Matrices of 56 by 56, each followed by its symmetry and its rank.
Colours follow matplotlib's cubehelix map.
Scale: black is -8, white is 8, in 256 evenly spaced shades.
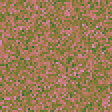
neither, full rank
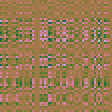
neither, rank two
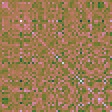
symmetric, rank five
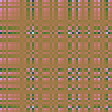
symmetric, rank one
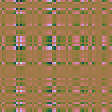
neither, rank one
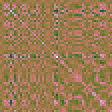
symmetric, rank five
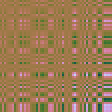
symmetric, rank one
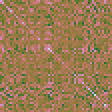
symmetric, rank five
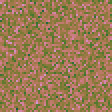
neither, full rank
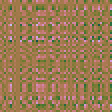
neither, rank two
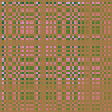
symmetric, rank one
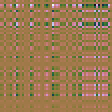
neither, rank one
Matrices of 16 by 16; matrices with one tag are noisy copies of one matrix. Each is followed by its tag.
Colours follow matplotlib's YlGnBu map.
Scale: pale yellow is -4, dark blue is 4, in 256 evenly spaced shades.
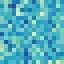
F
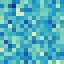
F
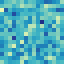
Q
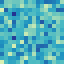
Q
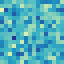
Q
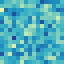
Q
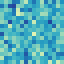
F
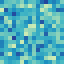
Q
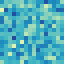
Q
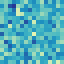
F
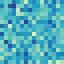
F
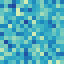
F
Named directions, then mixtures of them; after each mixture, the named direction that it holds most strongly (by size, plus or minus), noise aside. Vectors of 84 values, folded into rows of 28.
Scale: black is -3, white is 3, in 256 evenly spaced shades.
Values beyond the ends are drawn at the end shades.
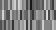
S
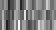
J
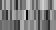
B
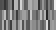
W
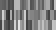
J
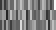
W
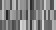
S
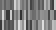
S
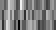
J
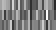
W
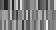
W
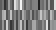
W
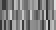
W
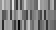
W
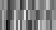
J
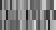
B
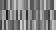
S
